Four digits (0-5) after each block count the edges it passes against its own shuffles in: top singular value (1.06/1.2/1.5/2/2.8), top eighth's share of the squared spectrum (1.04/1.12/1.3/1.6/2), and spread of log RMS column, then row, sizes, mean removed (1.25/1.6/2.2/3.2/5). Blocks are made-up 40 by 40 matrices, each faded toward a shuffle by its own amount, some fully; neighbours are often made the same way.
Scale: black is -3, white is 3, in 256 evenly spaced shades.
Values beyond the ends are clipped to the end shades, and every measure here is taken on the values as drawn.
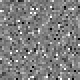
0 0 0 0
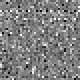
1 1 1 1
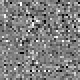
1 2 2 2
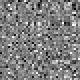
3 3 1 1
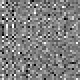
4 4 2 1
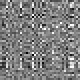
4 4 3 3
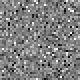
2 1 0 0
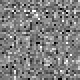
3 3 1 1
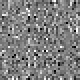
3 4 2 2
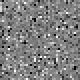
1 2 1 0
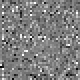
1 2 1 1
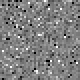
0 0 0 0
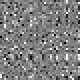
4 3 2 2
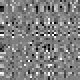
4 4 3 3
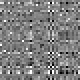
4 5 3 3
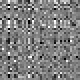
4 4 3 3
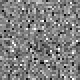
2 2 0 0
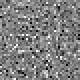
3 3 1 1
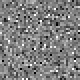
1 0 0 0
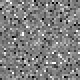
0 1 0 0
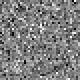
0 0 0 0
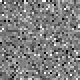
0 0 0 0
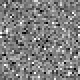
1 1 0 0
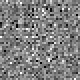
3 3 1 1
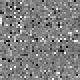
2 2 1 1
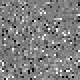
1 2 0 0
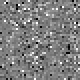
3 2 1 1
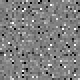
2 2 0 0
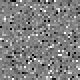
1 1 0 0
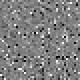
3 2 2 0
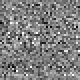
0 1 0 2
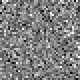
0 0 0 0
